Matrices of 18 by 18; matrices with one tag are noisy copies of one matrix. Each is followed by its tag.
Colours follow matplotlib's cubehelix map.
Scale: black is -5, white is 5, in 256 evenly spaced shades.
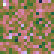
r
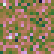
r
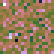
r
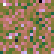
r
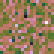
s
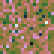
s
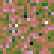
s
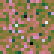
s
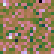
r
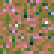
s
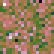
r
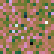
s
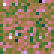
r
